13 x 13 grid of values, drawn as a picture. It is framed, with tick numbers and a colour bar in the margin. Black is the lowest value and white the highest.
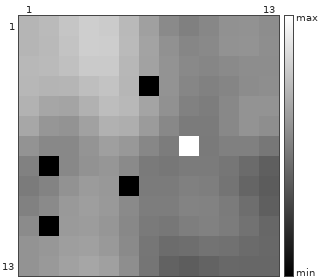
There is an overall slope up to the top left. The top right is the calmest part. Five lone cells stand out: one far higher and four far lower than their neighbours. The values are skewed, with a long tail toward low values. The halves do not mirror each other.
